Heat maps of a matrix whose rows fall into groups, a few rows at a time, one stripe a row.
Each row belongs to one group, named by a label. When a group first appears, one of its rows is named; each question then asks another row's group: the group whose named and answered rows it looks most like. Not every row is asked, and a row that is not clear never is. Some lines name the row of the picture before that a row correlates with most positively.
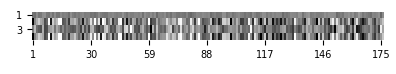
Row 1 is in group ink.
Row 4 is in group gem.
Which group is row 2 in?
gem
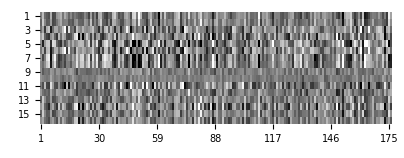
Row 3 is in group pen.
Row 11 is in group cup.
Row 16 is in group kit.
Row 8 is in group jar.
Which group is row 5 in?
jar
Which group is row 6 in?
pen
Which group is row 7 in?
jar
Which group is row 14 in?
kit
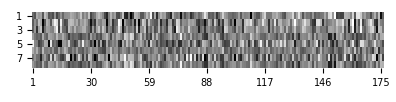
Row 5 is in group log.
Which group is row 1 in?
jar
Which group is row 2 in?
pen
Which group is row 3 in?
pen
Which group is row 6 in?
cup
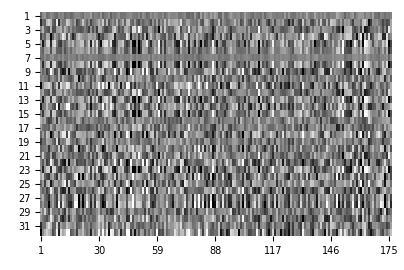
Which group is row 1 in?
ink
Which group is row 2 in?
gem
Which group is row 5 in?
jar
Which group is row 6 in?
jar
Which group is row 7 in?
ink
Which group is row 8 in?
jar
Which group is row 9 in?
cup
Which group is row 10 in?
kit
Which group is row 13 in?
jar
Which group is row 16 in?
log
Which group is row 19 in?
gem
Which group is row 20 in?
kit
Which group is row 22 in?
cup
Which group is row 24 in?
kit
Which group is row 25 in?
pen
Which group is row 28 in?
kit
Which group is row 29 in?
cup
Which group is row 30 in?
cup
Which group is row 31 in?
gem
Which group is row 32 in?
gem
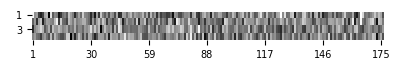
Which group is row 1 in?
log
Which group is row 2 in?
pen
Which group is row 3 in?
gem
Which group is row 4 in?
kit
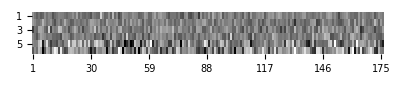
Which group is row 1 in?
log
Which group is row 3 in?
gem
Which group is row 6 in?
pen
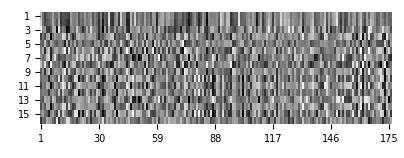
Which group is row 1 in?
log
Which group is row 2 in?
log
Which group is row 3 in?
log
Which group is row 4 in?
pen
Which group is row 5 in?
cup
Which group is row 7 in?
jar
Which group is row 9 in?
pen
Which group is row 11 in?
pen
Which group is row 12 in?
kit
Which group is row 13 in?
jar
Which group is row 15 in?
kit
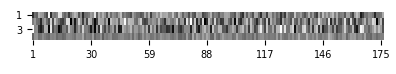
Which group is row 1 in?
gem
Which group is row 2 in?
kit
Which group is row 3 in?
log
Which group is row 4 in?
ink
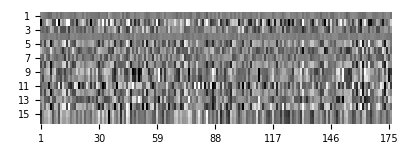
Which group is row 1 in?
log
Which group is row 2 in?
gem
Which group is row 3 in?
cup
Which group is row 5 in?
pen
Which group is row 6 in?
cup
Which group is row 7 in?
cup
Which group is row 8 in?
pen
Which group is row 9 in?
jar
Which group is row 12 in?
pen
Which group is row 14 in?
pen
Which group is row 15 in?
gem
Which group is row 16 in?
gem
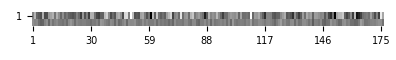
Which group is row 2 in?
log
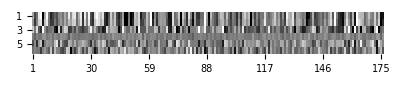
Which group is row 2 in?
jar
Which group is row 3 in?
cup
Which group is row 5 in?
pen
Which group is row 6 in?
kit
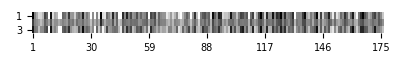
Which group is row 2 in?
gem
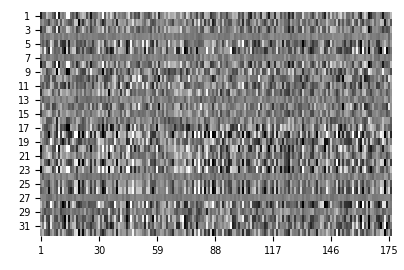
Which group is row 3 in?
gem
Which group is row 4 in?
ink
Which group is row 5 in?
cup
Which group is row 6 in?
cup
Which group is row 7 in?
ink
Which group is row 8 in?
gem
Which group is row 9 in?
log
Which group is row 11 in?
cup
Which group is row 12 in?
gem
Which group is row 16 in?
log
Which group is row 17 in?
log
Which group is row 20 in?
gem
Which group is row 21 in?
gem
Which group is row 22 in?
kit
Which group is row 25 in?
kit
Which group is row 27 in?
log
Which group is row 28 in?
cup
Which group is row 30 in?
cup
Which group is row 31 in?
cup
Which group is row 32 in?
kit
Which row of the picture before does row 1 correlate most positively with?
3
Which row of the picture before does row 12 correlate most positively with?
2
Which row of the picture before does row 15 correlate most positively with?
2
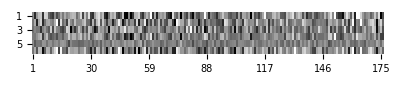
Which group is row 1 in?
jar
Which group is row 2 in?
pen
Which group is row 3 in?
kit
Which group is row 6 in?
pen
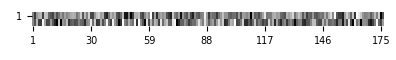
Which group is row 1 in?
jar
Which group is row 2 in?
cup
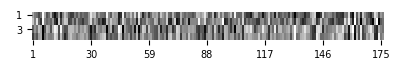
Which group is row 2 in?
cup
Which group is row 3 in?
pen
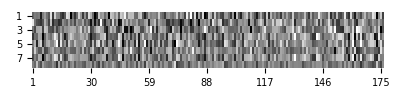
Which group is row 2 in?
log
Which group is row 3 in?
jar
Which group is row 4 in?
pen
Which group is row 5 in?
pen
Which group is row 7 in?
pen
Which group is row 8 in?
cup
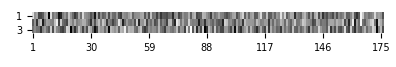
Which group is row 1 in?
log
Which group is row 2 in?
pen
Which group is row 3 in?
kit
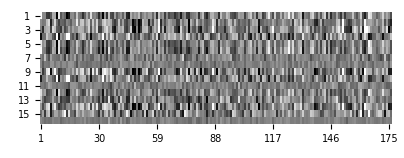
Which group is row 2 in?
jar
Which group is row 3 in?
jar
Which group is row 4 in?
gem
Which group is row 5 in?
log
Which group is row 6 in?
log
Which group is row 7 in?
cup
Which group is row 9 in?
jar
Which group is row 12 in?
log
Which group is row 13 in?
log
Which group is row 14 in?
jar
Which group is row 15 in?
pen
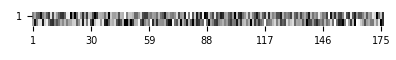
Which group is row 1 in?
kit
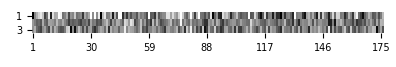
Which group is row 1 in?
gem
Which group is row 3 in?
kit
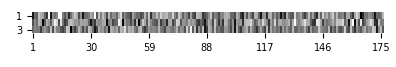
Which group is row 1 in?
gem
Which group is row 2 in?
pen
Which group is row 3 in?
kit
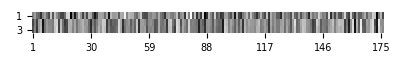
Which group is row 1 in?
kit
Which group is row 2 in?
pen
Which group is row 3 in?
pen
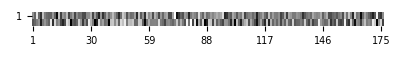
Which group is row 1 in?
cup
